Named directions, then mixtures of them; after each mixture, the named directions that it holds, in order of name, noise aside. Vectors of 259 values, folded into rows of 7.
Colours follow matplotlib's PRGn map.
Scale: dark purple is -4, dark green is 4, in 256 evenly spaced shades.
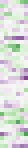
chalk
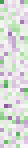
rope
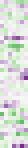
chalk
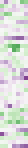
chalk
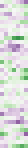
chalk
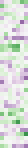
chalk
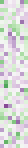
rope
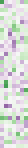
rope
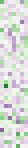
rope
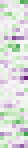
chalk
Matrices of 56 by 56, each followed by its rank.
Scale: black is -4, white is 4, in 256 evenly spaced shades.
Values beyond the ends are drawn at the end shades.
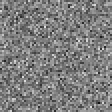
full rank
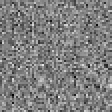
ten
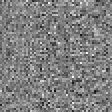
ten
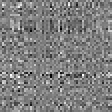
five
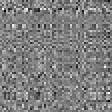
five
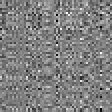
five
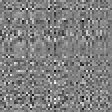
five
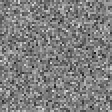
full rank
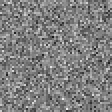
full rank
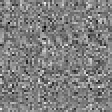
ten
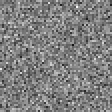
full rank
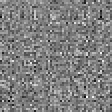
ten
